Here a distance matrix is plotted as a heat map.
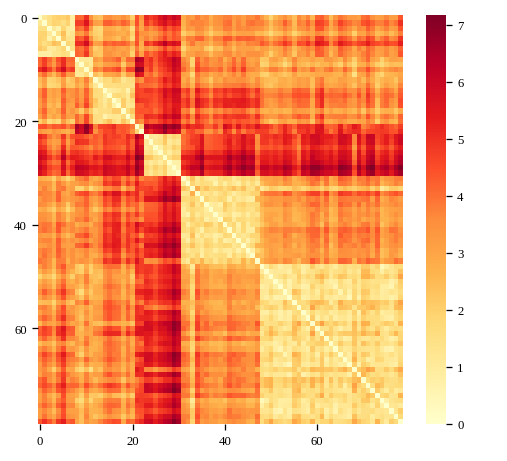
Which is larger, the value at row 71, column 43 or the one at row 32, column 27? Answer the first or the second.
the second
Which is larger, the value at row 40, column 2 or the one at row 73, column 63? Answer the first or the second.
the first
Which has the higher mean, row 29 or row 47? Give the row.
29
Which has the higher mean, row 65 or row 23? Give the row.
23
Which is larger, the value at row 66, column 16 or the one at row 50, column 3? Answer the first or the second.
the first
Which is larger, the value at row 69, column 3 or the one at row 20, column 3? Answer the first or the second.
the first
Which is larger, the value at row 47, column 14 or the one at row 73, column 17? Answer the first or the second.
the first
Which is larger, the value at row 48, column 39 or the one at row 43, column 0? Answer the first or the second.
the second
